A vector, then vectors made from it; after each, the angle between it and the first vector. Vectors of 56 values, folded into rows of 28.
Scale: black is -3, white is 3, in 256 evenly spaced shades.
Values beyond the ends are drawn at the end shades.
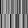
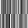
nearly opposite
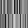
orthogonal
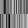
partly opposed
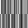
nearly opposite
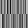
partly opposed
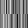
partly aligned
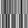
nearly opposite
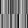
partly aligned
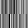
partly opposed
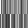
nearly opposite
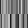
nearly parallel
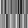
partly opposed
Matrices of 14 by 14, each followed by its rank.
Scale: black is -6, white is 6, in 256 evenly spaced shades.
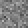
full rank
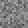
full rank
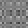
one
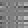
one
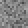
full rank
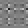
one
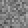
full rank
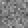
full rank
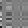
one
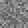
full rank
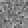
full rank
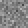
full rank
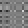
one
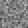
full rank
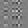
one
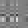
one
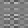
one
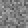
full rank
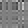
one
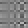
one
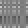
one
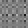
one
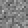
full rank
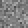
full rank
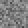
full rank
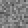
full rank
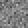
full rank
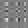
one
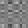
one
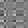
one
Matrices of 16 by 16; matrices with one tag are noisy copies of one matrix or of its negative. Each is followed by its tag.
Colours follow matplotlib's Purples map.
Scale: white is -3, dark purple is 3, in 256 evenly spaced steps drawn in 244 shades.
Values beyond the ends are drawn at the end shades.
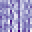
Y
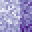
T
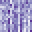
Y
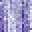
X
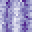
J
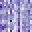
Y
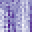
X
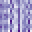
Y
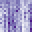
X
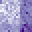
T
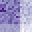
T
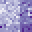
T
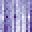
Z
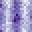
J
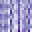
Y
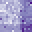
T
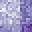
T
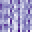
Y
